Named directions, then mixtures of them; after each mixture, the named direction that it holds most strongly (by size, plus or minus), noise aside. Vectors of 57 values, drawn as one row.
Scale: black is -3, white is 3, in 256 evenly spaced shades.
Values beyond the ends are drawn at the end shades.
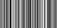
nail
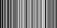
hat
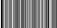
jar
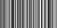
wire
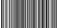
jar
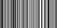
wire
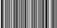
jar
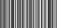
wire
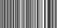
nail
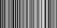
wire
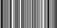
jar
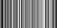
hat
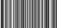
jar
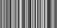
nail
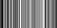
hat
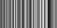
wire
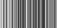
hat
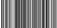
jar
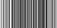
hat
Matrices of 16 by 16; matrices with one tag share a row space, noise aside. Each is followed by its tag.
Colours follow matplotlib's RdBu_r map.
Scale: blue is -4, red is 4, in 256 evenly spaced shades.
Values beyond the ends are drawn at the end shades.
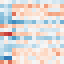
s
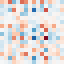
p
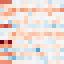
s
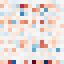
p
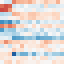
s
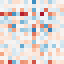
p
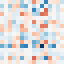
p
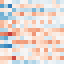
s
